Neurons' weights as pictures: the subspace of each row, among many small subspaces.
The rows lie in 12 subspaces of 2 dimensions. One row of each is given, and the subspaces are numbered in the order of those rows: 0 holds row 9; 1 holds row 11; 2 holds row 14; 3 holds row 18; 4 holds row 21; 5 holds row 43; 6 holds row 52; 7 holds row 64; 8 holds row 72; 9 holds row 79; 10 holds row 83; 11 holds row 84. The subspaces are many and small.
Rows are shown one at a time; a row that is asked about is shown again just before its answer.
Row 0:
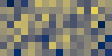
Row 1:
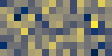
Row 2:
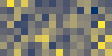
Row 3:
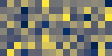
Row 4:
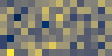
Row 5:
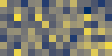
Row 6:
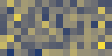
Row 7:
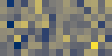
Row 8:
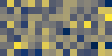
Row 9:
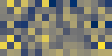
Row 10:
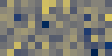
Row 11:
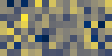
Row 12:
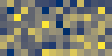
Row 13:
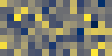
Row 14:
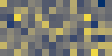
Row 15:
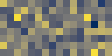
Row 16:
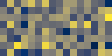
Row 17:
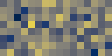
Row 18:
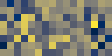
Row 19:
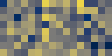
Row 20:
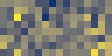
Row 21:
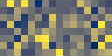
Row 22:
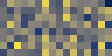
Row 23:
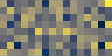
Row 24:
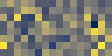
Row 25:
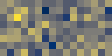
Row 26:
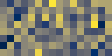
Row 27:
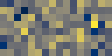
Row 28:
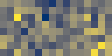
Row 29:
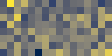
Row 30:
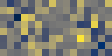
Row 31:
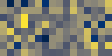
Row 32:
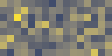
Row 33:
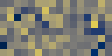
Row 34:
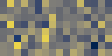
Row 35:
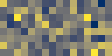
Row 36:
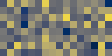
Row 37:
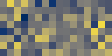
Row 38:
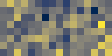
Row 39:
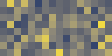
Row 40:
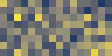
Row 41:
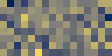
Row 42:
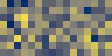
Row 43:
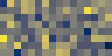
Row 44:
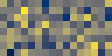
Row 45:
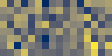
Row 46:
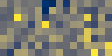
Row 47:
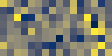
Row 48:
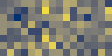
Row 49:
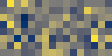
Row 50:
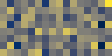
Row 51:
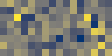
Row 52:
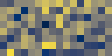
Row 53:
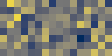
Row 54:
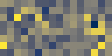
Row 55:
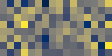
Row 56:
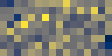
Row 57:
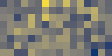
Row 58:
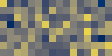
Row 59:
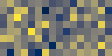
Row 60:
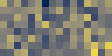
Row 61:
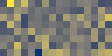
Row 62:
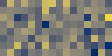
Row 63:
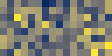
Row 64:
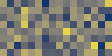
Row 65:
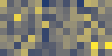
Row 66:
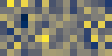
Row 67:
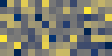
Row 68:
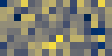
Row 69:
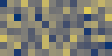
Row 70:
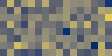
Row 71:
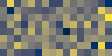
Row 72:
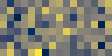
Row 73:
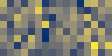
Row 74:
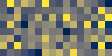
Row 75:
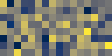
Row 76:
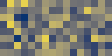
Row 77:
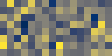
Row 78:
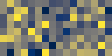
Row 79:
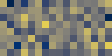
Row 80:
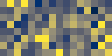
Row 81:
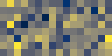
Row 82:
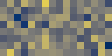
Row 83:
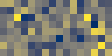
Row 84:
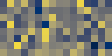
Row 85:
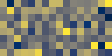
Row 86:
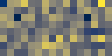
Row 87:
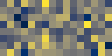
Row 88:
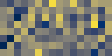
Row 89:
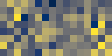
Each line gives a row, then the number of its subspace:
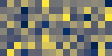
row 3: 7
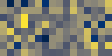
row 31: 1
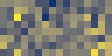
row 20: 1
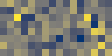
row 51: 10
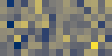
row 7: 11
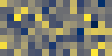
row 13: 2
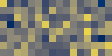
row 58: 2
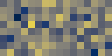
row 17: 0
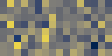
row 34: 11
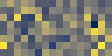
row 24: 3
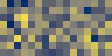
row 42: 3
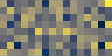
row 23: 8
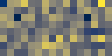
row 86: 10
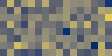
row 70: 6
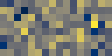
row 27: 2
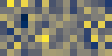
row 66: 1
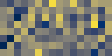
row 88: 0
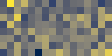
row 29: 9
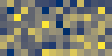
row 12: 6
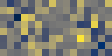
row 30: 10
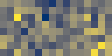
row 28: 1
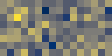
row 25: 8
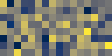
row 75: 5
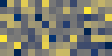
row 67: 5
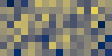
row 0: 4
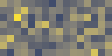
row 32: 0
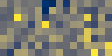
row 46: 9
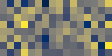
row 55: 0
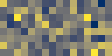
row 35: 2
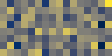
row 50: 8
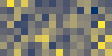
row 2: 4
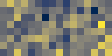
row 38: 4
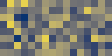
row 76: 3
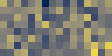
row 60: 4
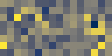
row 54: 3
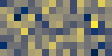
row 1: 2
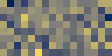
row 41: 9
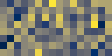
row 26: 0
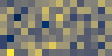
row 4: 7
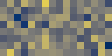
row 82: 0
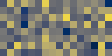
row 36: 7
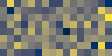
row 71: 6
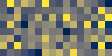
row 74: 7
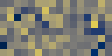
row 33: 3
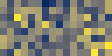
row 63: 1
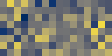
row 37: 1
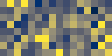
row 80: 4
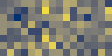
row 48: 8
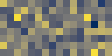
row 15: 2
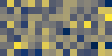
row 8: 6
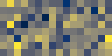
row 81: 11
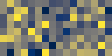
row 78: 8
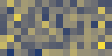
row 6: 7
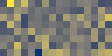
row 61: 9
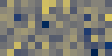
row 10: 9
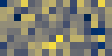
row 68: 10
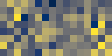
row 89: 1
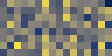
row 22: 8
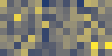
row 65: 11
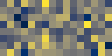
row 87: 0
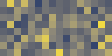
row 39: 4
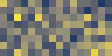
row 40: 5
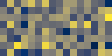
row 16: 6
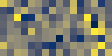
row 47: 10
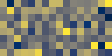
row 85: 6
